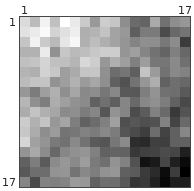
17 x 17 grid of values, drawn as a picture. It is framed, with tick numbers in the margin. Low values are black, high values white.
Slope: up to the top left. Ninth with the lowest average: bottom right. Ninth with the highest average: top left. Histogram: bell-shaped. Mirror symmetry: none. Stripes: none.
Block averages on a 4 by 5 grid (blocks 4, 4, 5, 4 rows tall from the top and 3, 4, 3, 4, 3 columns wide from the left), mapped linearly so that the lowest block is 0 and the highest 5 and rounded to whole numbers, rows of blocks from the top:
55432 / 44332 / 43222 / 23210
